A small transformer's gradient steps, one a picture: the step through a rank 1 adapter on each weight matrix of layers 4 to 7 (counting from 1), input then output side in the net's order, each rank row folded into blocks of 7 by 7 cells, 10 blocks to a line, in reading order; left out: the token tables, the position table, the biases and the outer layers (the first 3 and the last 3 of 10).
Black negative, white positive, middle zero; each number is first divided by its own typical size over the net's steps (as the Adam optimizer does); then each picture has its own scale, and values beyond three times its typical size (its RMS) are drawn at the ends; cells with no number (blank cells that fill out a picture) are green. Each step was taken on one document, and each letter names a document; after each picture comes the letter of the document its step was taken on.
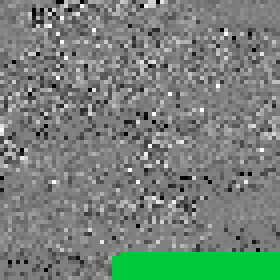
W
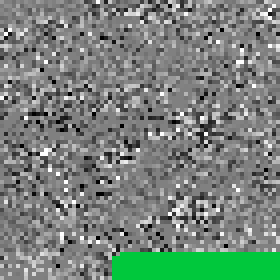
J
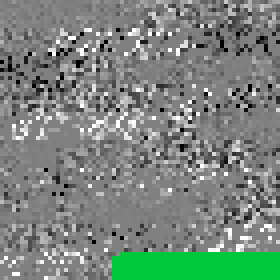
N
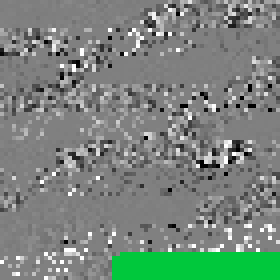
N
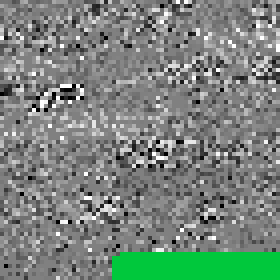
J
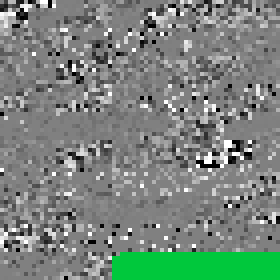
N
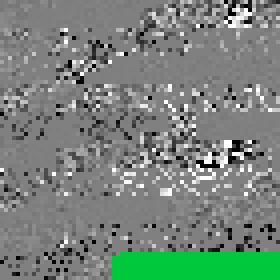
N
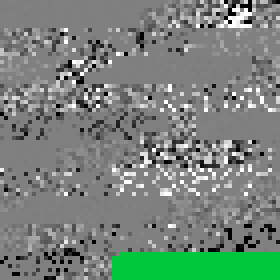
N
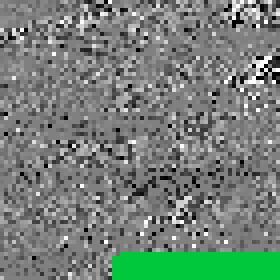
J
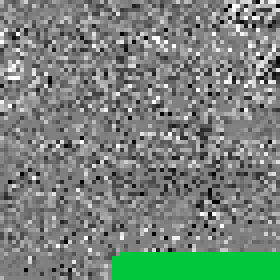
J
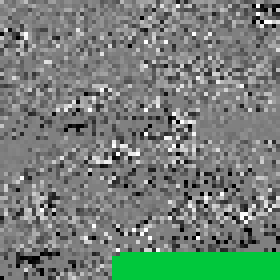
J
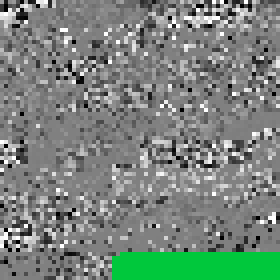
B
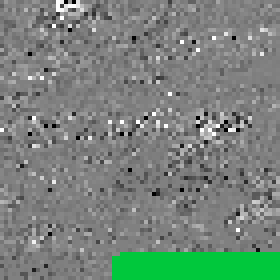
W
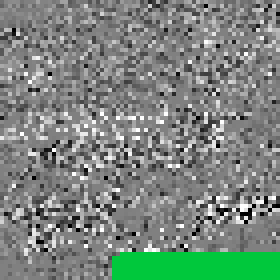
J
